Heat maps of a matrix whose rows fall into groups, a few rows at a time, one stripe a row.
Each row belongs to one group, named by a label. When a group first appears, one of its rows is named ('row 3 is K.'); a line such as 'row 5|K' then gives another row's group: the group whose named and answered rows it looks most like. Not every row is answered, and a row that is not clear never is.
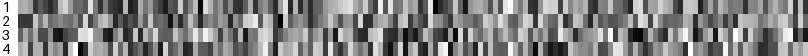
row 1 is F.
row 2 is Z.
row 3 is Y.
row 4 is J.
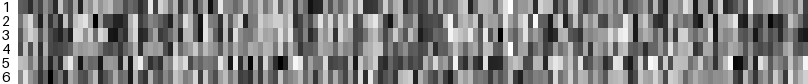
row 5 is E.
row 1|Z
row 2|Y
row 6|E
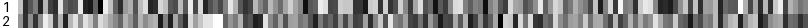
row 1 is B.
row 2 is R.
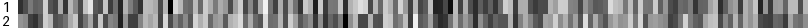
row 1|R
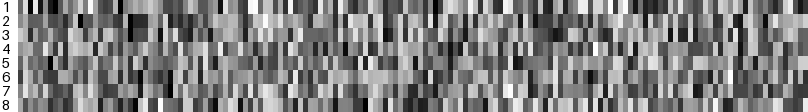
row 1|Y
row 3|J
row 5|E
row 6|F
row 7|Y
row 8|B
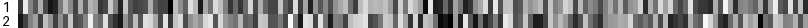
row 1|F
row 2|R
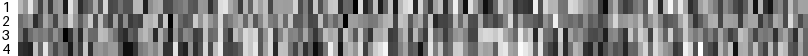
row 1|E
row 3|Z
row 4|Z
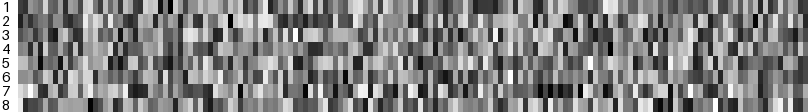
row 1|R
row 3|F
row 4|Z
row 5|Y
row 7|J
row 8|B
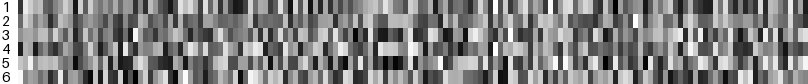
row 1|F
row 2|F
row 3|E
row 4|F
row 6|B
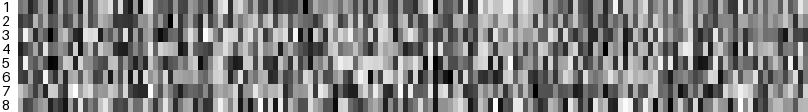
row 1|Z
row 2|Z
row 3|F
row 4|Z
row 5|F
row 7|J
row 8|B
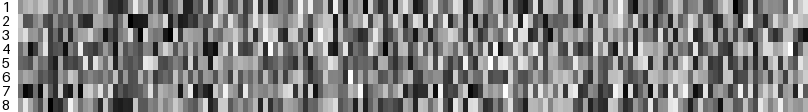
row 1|E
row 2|J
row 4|B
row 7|Z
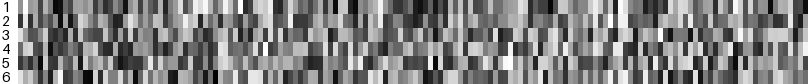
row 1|Y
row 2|Y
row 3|B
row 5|Z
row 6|B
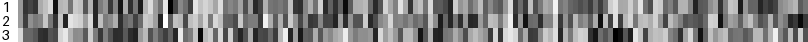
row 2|R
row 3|F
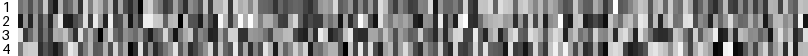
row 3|B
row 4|E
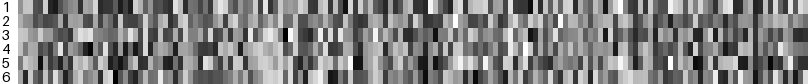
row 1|E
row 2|B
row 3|Y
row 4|B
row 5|Y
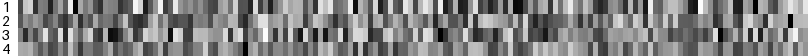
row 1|E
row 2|J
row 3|R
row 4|E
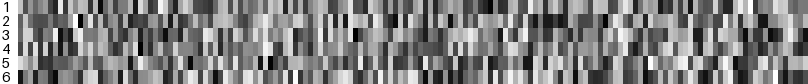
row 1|B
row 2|J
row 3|Y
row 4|Y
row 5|E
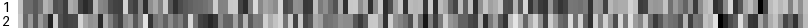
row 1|J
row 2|B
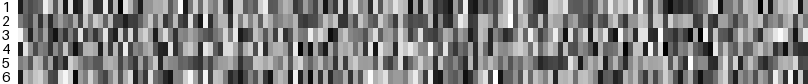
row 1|R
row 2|Z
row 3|B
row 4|F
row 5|J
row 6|F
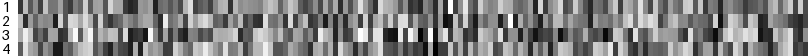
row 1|Z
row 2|R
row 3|J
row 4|Y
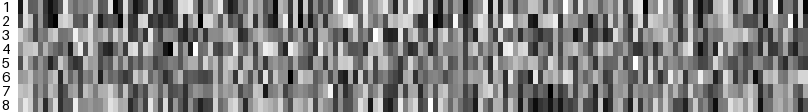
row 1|F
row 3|J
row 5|F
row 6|E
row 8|J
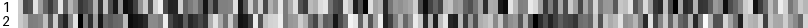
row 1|B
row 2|J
